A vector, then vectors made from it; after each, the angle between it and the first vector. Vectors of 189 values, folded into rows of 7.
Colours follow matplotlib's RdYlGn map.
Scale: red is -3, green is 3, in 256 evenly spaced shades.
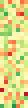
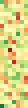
partly aligned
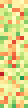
partly aligned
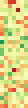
orthogonal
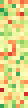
nearly parallel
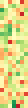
nearly parallel
